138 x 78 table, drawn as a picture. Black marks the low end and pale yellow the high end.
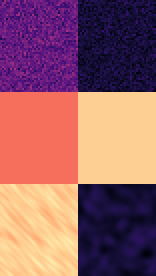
The table splits into 3 rows of 2 panels. Panel 1,1: low, fine-grained. Panel 1,2: very low, fine-grained, faint in contrast. Panel 2,1: high, flat. Panel 2,2: very high, flat. Panel 3,1: very high, slanting down to the right, faint in contrast. Panel 3,2: very low, blotchy, faint in contrast.
